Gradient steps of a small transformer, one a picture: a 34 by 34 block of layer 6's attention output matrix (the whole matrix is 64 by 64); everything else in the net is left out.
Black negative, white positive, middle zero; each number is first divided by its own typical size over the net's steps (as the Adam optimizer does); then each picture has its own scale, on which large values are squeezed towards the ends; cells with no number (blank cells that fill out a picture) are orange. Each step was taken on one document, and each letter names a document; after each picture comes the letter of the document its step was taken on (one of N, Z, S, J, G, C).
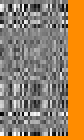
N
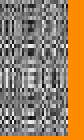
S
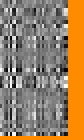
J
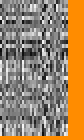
S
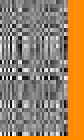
J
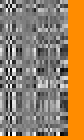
J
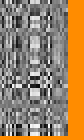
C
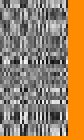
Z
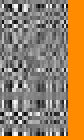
N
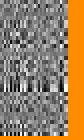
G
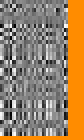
J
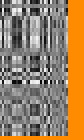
C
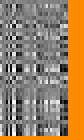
J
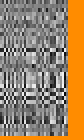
S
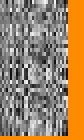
S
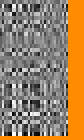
N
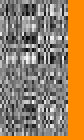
S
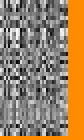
G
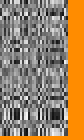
Z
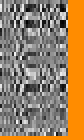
G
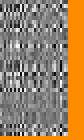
G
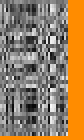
S
